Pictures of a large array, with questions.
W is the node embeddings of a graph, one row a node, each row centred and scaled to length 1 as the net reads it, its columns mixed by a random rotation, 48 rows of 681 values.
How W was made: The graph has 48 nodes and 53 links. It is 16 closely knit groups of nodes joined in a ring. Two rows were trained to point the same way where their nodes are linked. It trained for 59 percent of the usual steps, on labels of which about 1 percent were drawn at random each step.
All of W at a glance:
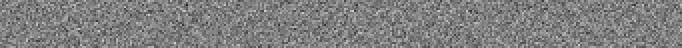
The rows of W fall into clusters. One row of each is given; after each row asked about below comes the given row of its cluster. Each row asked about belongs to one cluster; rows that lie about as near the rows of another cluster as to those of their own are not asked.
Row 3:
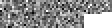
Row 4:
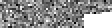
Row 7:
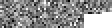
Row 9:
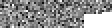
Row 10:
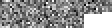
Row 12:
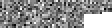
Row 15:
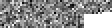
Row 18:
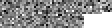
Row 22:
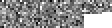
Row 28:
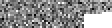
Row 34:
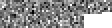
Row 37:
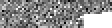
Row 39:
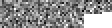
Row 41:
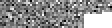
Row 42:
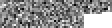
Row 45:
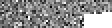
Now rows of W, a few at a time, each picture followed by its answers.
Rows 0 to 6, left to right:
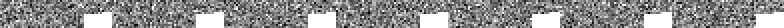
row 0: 15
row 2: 41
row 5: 7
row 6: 18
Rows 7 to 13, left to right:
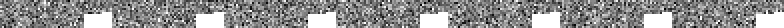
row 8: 4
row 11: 10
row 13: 45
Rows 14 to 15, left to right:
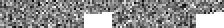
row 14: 12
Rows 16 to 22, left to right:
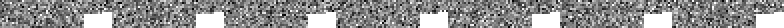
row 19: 45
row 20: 37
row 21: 39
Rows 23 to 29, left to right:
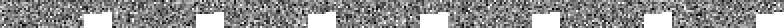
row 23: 37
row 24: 22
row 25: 42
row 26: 34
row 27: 12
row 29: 3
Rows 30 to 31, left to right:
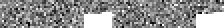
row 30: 42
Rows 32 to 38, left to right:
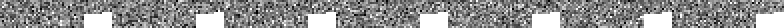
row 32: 34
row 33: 10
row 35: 3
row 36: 41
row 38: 28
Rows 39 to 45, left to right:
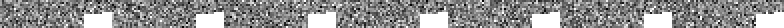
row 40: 9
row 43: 4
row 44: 39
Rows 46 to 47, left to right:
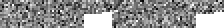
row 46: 9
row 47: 15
